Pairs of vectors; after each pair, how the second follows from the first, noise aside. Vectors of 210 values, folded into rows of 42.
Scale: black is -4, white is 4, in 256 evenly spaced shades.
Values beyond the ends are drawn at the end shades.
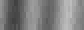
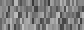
shuffled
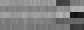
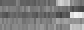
negated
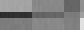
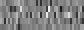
shuffled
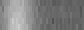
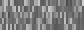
shuffled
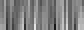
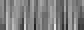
negated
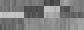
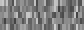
shuffled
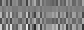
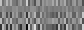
negated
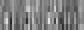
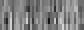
negated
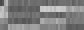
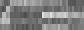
wrapped around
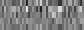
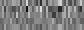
negated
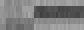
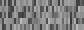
shuffled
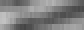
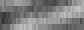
negated
